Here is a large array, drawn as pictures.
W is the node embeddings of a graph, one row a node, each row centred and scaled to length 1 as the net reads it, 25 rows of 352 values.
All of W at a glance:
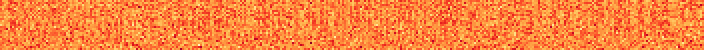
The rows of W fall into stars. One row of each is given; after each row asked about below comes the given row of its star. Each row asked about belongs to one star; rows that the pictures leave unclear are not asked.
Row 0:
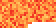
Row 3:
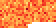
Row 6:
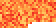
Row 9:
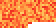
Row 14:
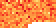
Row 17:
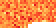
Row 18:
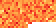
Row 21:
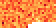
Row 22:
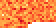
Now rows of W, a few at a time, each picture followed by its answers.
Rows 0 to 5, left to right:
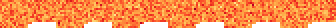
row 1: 21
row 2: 22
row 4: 0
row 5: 17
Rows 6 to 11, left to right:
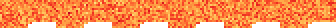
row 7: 17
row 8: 6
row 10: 3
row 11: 14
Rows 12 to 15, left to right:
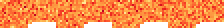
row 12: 14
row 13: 9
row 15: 18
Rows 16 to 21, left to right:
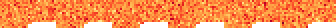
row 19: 9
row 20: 17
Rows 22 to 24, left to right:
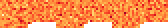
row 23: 18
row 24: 0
